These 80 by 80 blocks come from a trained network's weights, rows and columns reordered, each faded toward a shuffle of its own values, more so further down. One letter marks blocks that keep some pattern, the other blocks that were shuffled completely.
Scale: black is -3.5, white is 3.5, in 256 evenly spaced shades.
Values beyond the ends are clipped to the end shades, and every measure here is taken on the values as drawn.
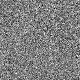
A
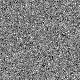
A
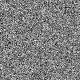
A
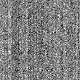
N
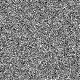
A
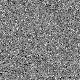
A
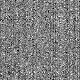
N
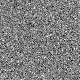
A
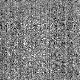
N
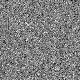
A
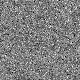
A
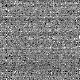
N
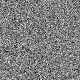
A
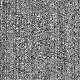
N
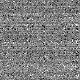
N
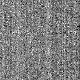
N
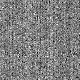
N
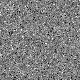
A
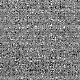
N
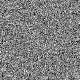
N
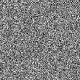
N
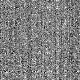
N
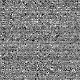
N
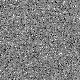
A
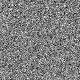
A
